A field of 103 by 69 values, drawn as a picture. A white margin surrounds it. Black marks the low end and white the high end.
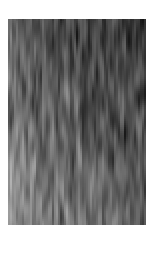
Slope: up to the bottom left. Ninth with the highest average: bottom left. Grain: streaks running down. Mirror symmetry: none.
